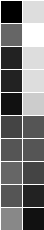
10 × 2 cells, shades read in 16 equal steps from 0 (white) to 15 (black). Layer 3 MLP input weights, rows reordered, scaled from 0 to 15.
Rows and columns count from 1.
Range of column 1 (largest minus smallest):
8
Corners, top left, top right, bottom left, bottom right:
15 2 7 14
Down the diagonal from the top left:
15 0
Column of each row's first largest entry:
1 1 1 1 1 1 1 2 2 2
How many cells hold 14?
2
